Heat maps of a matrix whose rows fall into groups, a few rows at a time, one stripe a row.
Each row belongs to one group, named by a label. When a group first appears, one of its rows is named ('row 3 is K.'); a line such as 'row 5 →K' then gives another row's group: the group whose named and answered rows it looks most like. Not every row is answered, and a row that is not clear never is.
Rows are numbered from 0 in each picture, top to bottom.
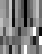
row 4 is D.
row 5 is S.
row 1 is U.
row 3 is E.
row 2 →U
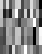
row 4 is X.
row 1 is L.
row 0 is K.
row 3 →X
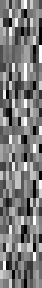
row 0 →S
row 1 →U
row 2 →L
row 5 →D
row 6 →D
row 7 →S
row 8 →S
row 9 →D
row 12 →L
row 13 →S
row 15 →U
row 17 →U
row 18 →S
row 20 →X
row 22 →L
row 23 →E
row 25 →U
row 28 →E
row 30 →U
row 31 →U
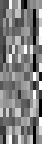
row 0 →U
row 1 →X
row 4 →X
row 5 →S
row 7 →D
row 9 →D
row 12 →K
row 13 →D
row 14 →X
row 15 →X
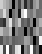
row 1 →S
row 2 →X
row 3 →U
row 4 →D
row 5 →K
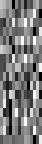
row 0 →U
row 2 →S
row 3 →D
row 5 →U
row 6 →S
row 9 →L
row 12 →L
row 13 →S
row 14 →E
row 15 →D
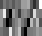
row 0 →D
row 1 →E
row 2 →L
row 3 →U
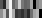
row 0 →X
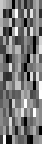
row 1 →L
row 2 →U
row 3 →L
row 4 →D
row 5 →X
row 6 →L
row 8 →L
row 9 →X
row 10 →D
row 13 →U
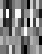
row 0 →L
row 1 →K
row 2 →L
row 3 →S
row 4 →K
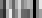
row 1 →X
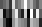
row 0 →S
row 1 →L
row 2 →L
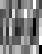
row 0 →E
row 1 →S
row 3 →D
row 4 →D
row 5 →K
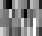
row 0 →L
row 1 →U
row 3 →E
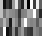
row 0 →L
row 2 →S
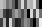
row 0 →E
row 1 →L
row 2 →D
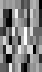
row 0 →K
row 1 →L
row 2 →L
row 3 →S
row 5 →X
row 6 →L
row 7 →U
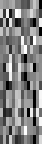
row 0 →K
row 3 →K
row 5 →S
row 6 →U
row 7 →X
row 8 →U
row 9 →L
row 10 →X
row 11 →X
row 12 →L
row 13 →X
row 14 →S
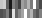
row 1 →S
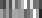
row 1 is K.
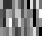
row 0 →L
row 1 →X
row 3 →E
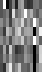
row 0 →E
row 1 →S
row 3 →X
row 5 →D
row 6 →D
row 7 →X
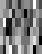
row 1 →U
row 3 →L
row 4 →K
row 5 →X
